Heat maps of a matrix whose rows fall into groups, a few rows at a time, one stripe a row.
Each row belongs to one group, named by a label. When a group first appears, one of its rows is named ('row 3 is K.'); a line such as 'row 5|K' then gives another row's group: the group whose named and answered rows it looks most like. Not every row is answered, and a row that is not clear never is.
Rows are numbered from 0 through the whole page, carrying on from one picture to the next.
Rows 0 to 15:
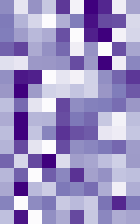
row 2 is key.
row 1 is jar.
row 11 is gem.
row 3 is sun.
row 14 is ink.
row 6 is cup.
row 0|key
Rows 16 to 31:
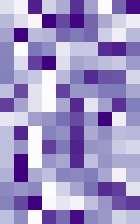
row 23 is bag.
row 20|gem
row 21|jar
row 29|jar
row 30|cup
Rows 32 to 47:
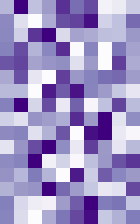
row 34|gem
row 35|sun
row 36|sun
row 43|cup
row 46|jar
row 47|jar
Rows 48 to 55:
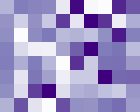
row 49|key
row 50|ink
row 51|jar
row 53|ink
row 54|gem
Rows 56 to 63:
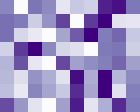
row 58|jar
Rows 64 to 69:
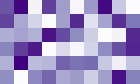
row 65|bag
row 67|cup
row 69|ink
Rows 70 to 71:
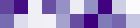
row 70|key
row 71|jar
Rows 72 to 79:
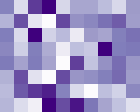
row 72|gem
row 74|cup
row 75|ink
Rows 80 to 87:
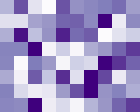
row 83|cup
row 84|ink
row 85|key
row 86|jar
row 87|cup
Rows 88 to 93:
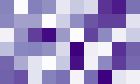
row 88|ink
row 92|bag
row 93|key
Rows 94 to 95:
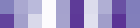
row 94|bag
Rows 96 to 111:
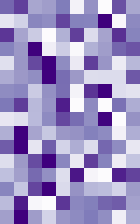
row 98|bag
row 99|cup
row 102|key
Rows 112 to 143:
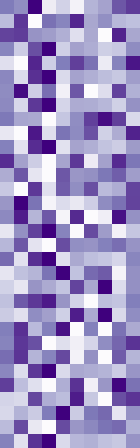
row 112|cup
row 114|sun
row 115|gem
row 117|gem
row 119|gem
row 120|jar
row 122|gem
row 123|bag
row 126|cup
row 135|sun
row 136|cup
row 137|sun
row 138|gem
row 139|bag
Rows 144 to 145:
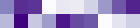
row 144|cup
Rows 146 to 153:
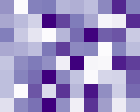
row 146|ink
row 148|jar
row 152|key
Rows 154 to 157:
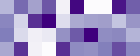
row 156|jar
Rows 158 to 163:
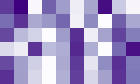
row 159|sun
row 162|bag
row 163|bag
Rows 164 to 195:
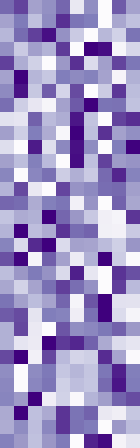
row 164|sun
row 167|key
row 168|bag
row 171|jar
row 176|ink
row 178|sun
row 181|gem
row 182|key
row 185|key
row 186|key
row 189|key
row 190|ink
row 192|cup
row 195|key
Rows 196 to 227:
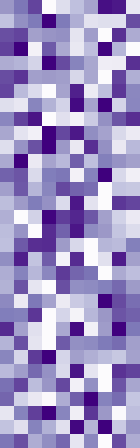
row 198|sun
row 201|sun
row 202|bag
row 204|cup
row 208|key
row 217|ink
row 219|bag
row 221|gem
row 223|sun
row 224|jar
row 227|sun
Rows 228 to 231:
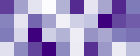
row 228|bag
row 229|ink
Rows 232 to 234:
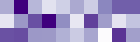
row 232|cup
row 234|sun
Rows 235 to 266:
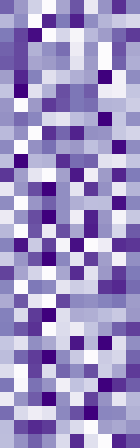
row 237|cup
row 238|sun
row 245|ink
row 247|bag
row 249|ink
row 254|bag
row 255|ink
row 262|ink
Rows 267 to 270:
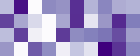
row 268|bag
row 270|ink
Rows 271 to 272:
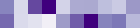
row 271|gem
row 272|jar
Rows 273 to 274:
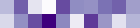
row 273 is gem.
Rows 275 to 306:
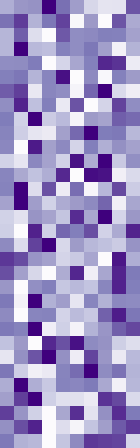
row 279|jar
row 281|key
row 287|key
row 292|gem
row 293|sun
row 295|ink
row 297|ink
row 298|cup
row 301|jar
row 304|bag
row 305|cup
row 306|jar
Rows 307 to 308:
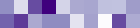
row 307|gem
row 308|sun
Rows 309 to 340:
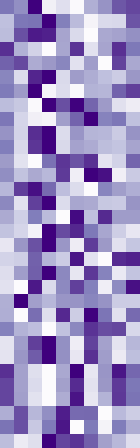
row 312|bag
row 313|sun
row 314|gem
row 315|cup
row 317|jar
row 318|gem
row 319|gem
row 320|jar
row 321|key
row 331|key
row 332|jar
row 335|bag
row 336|bag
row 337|bag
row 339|sun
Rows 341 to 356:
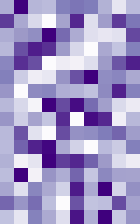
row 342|bag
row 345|cup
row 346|jar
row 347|ink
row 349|key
